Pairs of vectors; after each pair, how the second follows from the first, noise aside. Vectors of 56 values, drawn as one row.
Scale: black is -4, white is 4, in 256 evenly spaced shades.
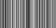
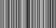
reversed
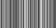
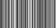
reversed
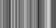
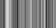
reversed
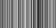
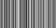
shuffled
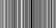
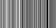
shuffled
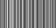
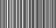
copied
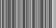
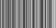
copied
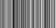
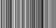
reversed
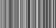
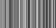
copied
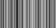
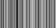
copied
